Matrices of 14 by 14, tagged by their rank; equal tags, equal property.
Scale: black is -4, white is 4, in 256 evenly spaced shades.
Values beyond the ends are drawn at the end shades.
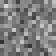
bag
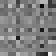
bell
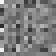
bell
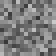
bag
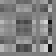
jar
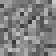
bag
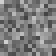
bag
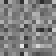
bell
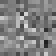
bell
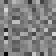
bell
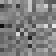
bell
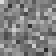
bag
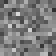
bag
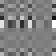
jar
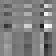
jar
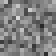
bag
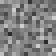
bag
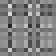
jar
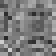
bell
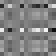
jar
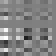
jar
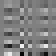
jar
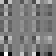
jar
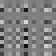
jar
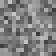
bag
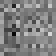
bell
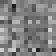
bell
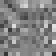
bell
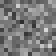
bag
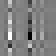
jar
